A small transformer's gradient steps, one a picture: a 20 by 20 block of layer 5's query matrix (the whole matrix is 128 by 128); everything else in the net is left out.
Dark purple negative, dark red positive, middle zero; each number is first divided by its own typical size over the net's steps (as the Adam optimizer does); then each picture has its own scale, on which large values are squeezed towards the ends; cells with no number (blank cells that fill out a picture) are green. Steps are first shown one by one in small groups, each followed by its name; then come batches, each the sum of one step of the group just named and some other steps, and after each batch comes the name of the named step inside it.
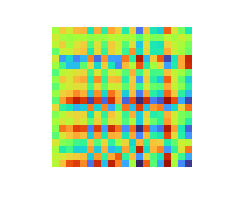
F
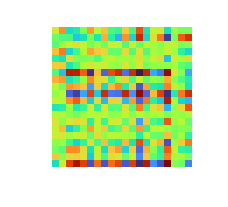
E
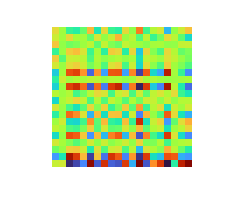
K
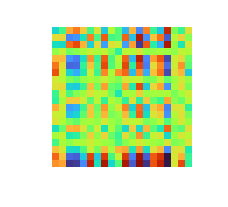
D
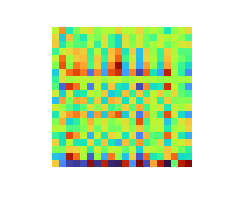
K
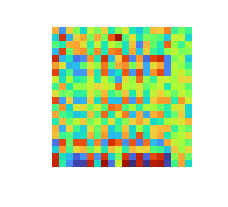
D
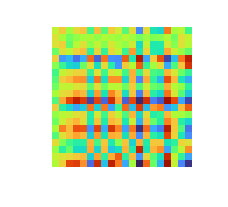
F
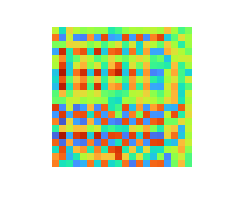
D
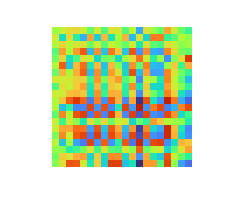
F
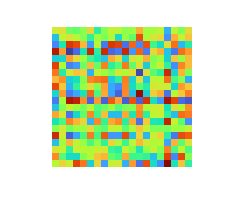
E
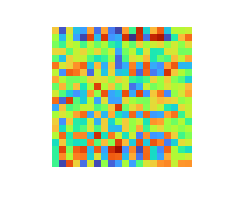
E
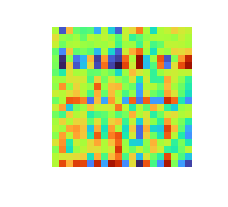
F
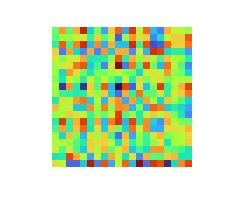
K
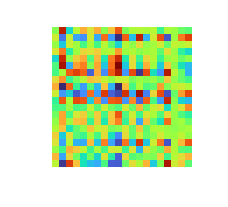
E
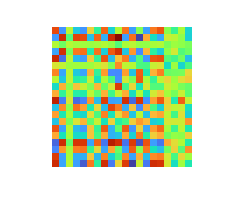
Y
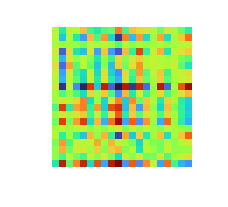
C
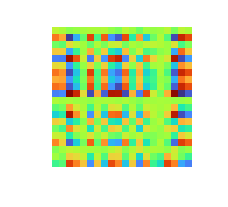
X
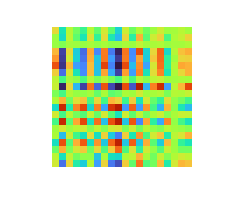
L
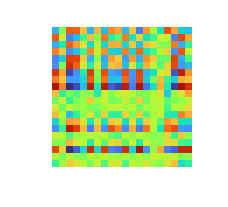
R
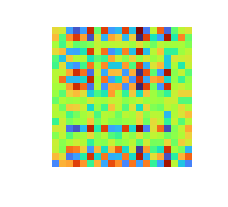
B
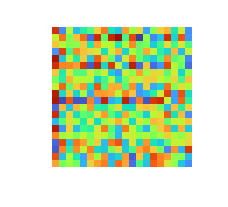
Y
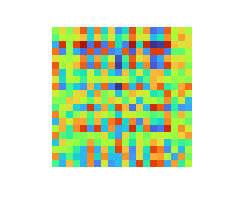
L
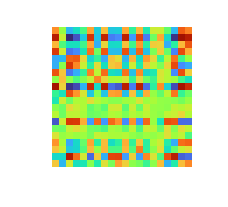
R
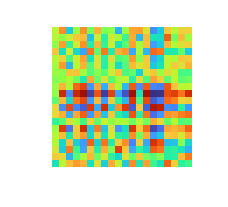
B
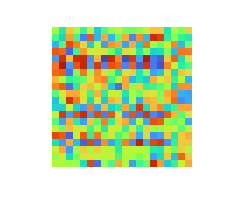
X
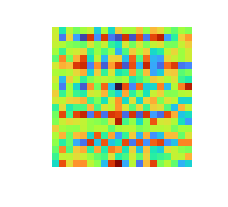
C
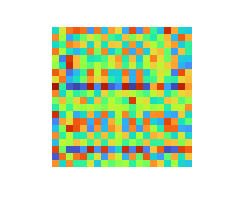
R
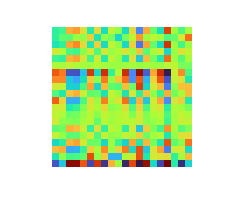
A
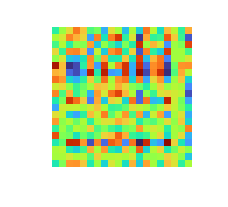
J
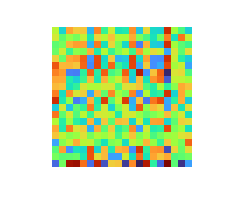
A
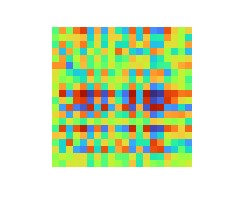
J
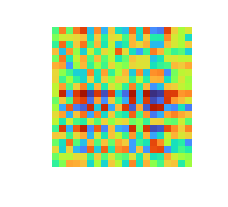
J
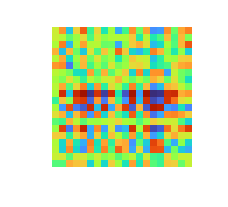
J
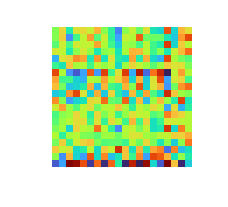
A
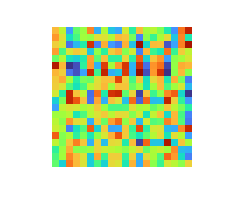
J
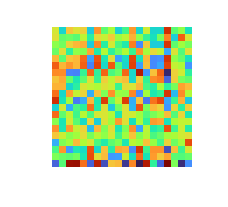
A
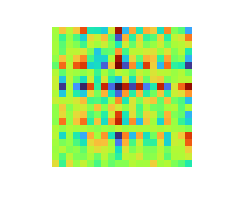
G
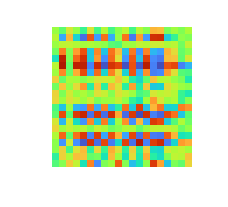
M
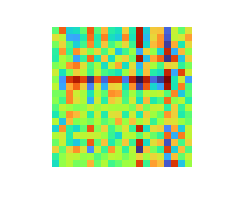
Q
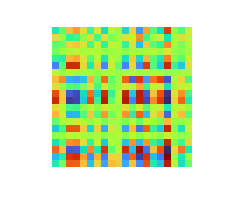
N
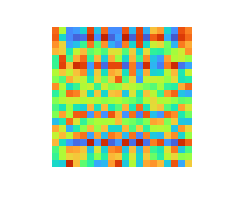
M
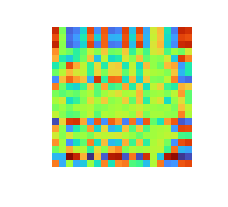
N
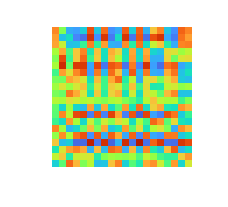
M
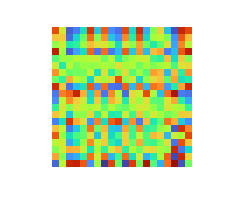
N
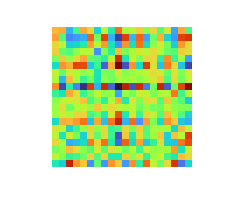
G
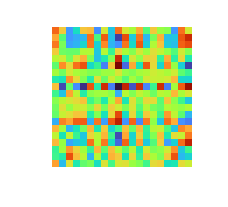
G
